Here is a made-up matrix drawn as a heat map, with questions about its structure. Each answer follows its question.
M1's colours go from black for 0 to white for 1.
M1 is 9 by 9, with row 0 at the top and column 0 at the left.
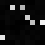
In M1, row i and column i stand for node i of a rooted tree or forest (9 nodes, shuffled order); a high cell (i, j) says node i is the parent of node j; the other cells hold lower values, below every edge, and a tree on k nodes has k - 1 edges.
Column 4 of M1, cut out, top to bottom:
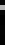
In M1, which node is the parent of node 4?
1
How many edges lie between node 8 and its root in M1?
2
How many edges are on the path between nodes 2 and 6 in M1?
3
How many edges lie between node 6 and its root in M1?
2
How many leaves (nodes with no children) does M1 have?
5
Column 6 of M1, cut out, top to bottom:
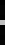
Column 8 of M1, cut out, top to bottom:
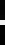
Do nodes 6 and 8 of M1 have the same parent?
yes
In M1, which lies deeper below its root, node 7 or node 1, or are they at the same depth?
the same depth
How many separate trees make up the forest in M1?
3
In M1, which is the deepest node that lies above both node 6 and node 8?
4
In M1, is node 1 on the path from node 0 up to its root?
no
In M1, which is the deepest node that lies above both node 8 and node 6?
4
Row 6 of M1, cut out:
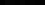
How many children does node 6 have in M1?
0
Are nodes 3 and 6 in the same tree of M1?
no
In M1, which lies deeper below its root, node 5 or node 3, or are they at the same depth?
node 5
